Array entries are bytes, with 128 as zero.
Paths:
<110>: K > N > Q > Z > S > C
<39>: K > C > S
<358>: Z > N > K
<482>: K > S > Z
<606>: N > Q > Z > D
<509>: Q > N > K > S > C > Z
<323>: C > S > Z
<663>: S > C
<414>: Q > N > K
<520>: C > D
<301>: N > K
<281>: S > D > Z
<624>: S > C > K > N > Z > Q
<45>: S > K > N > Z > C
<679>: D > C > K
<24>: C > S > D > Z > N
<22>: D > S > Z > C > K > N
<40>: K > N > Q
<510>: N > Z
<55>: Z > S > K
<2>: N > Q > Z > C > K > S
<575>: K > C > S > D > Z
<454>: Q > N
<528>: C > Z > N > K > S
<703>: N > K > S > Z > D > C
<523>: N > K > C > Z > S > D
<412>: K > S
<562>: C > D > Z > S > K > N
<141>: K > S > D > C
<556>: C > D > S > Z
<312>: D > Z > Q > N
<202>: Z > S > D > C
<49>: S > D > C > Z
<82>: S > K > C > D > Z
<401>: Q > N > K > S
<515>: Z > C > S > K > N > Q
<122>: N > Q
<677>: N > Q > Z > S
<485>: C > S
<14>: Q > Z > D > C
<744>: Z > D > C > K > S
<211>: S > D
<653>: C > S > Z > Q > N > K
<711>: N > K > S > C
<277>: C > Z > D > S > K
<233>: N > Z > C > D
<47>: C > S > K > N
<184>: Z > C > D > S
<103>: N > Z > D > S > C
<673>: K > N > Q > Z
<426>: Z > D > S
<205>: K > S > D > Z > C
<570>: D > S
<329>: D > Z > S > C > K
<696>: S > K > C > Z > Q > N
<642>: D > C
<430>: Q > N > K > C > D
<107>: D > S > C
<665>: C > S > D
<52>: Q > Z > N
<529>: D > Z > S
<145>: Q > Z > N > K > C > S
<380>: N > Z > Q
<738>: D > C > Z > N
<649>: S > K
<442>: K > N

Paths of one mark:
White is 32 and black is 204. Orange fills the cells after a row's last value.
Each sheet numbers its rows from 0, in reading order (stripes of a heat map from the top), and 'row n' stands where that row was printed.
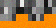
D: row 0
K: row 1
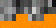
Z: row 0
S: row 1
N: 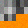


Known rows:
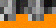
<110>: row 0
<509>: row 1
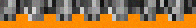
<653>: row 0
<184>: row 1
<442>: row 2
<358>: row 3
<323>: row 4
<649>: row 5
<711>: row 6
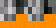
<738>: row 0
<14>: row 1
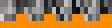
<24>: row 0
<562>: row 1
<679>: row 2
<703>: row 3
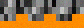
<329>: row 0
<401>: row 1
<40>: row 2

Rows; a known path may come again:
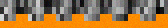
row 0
<107>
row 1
<45>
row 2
<2>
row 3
<575>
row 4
<380>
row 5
<430>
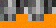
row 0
<358>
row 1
<562>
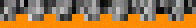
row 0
<412>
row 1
<24>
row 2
<515>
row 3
<509>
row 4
<606>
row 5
<642>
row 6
<329>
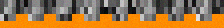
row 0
<145>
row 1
<556>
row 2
<40>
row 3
<520>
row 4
<679>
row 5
<49>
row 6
<55>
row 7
<103>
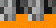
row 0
<205>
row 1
<703>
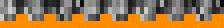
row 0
<738>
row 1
<323>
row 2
<649>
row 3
<312>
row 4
<696>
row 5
<523>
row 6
<482>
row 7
<39>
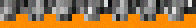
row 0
<677>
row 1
<442>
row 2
<122>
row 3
<570>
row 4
<47>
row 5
<653>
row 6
<211>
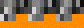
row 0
<485>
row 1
<184>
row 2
<744>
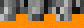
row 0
<529>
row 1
<624>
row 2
<141>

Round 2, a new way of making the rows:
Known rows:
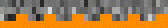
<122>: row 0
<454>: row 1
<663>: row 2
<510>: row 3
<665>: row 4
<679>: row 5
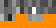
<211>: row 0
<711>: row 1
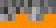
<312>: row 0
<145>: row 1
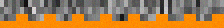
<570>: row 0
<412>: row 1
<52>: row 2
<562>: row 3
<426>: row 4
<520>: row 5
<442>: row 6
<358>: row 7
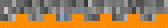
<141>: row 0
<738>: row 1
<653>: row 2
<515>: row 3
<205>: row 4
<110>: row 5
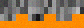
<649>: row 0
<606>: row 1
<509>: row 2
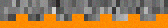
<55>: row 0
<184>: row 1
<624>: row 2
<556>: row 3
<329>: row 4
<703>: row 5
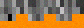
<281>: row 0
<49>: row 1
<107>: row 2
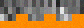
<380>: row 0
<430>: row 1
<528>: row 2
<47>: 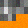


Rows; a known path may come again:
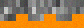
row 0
<103>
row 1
<39>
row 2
<24>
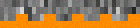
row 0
<401>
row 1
<482>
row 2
<202>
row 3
<233>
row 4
<301>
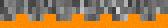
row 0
<40>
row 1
<649>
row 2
<562>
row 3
<14>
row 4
<412>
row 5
<663>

